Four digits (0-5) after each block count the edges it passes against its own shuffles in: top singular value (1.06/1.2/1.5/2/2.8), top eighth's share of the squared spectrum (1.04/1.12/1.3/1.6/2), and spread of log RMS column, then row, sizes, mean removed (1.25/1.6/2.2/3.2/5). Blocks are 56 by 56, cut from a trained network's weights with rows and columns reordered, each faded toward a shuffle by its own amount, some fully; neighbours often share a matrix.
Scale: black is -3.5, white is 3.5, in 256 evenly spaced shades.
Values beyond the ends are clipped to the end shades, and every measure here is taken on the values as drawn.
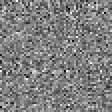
3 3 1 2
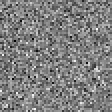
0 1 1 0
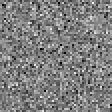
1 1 0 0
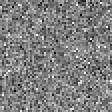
0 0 0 0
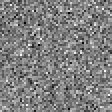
0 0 0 0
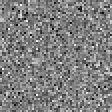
0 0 0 0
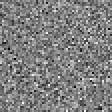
0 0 0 0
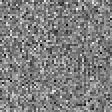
2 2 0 0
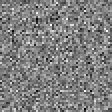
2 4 2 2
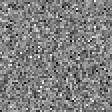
1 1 0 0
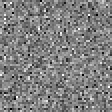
1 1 1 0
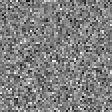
1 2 0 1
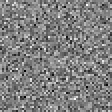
2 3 1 2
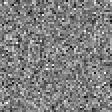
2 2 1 0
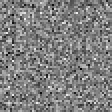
2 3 1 1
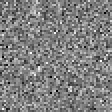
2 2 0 1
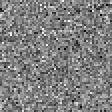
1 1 0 0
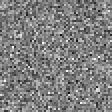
2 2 0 0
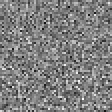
2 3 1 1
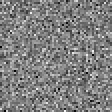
1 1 0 0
